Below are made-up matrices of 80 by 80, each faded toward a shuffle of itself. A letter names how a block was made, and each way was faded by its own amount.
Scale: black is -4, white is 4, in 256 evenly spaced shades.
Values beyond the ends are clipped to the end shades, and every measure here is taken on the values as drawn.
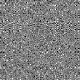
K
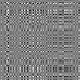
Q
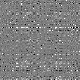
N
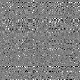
N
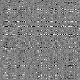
N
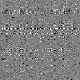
N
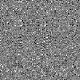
K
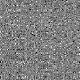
K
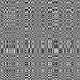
Q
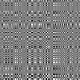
Q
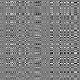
Q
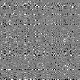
N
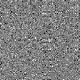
K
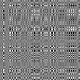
Q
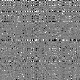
N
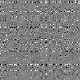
N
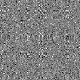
K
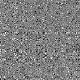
K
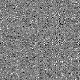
K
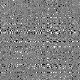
N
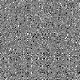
K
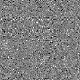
K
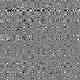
N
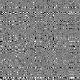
N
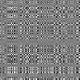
Q
